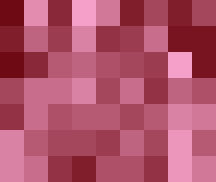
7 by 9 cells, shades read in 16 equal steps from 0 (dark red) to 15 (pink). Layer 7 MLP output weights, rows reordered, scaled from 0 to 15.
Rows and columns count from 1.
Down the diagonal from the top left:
0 9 8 12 8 9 4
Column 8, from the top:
2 1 15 9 12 14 14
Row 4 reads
6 10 10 12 6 10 4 9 7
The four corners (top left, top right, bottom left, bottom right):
0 6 12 11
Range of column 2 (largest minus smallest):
10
